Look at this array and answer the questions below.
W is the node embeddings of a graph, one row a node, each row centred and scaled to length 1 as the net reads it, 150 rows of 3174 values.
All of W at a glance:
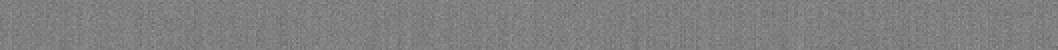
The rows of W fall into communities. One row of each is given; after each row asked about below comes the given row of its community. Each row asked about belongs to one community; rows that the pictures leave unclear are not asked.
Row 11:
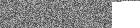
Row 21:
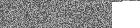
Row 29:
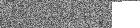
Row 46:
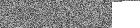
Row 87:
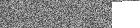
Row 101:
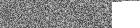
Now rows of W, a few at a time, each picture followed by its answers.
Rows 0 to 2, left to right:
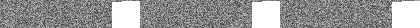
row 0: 11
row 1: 11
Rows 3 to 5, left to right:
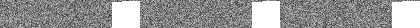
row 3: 101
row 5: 29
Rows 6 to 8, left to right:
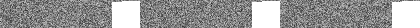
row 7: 87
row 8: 46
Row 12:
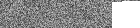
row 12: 21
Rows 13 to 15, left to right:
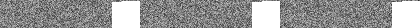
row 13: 11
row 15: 21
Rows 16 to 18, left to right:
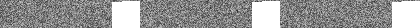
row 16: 87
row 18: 46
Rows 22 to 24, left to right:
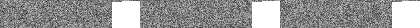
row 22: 21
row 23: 46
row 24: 21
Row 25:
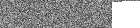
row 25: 46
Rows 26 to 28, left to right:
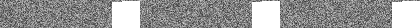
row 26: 87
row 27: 29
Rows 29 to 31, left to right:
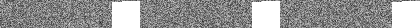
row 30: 11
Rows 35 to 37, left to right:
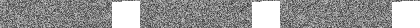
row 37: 29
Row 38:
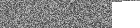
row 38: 101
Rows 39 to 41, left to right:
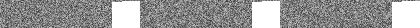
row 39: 87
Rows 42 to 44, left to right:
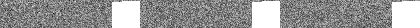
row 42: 87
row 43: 46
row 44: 46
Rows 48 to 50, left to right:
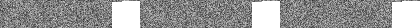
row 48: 21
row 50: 21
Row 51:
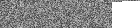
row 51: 46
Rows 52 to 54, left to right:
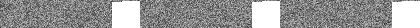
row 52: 21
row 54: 46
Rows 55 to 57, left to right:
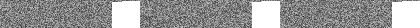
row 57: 87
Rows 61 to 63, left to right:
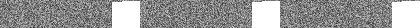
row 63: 11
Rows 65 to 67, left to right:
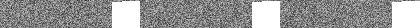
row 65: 101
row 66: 11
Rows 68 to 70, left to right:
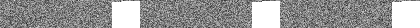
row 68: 11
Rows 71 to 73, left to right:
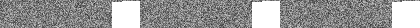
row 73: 46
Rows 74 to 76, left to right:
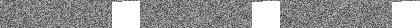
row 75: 21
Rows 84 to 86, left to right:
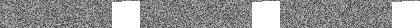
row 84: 11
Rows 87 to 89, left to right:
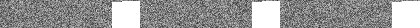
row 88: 11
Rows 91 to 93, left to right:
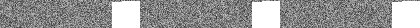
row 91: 29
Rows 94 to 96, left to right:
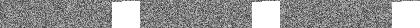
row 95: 21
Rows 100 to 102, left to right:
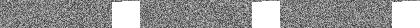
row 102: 29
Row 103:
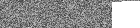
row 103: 29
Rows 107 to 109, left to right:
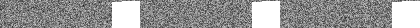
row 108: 21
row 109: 11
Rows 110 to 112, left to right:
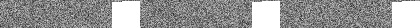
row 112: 101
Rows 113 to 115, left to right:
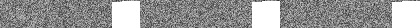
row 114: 87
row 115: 21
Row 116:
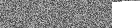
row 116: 29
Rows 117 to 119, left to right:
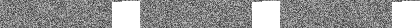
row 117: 46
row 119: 11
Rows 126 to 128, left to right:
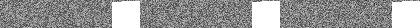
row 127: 29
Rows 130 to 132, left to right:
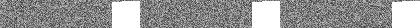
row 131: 87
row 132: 46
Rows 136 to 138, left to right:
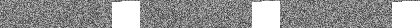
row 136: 11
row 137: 46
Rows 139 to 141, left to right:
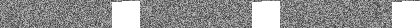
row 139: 101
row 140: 29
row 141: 11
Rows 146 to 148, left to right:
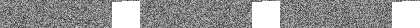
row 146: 87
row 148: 11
